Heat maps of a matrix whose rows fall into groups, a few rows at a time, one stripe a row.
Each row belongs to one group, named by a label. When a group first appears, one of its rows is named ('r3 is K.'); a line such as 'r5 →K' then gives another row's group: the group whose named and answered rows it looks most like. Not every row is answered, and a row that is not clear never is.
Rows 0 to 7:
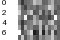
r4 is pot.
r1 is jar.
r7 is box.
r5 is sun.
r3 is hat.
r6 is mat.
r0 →pot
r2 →mat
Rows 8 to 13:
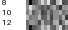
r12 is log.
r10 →box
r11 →sun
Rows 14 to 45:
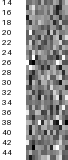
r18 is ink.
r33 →log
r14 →log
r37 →jar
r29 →pot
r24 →ink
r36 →mat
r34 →log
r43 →jar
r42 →jar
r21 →log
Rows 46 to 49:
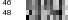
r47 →log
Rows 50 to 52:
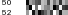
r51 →ink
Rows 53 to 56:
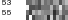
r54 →jar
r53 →log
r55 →ink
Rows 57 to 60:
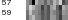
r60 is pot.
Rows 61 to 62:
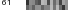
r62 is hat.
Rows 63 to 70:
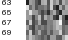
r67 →box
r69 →box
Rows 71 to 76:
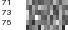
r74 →mat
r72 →ink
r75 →jar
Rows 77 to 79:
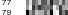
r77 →box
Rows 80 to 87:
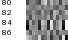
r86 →sun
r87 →sun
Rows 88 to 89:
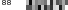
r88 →sun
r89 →log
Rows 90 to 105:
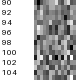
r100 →box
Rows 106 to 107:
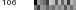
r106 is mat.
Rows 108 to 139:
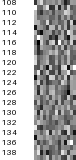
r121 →log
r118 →pot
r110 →jar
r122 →box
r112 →sun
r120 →mat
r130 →sun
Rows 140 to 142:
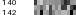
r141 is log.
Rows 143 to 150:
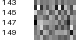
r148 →hat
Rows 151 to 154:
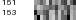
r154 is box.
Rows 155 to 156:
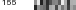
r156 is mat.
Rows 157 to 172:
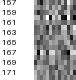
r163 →log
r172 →mat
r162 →log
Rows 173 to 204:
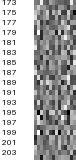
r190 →log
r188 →box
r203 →sun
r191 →sun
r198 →pot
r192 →pot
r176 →mat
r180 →jar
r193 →box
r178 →box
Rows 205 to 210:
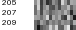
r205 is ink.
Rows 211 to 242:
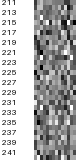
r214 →hat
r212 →hat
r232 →hat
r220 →pot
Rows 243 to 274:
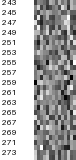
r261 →ink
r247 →jar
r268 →ink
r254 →log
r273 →mat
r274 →mat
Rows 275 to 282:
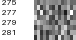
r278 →mat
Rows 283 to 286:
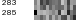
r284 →sun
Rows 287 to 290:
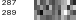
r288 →log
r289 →jar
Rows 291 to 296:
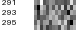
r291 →hat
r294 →pot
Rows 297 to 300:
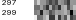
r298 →log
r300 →mat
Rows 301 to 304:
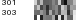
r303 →log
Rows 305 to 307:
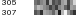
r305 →log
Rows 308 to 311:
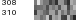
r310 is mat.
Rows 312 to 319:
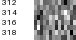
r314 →jar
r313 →sun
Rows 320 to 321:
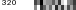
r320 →jar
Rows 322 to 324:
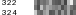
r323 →ink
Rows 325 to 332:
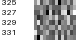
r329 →box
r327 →log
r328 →pot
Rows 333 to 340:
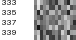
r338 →pot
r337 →box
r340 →box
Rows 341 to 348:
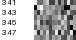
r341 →mat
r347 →sun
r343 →ink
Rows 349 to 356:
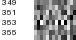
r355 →mat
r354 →pot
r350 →pot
